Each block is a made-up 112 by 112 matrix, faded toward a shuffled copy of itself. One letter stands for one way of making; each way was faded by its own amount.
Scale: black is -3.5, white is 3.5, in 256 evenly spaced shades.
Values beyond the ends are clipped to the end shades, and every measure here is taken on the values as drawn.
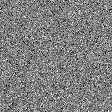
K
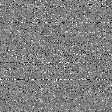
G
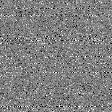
G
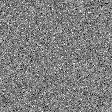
K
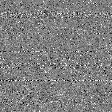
G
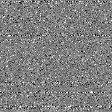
G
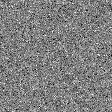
K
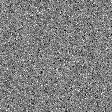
K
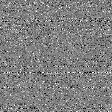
G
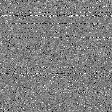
G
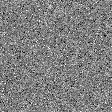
K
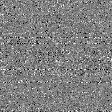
G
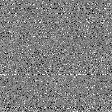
G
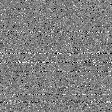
G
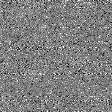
G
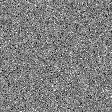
K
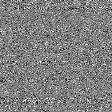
G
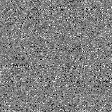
G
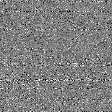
G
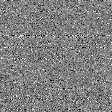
G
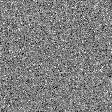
K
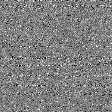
G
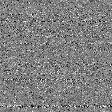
G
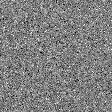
K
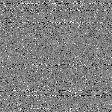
G
